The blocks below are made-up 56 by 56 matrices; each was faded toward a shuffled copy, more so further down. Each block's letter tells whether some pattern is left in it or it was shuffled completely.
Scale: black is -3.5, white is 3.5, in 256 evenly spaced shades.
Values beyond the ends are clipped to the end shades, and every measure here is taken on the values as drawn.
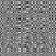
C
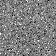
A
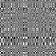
C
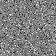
A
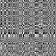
C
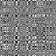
C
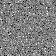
A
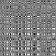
C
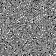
A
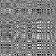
C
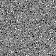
A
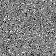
A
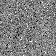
A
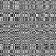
C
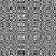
C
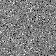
A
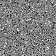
A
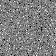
A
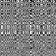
C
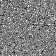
A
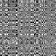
C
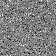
A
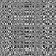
C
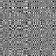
C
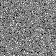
A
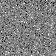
A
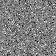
A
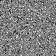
A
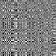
C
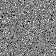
A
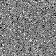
A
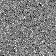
A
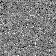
A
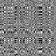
C
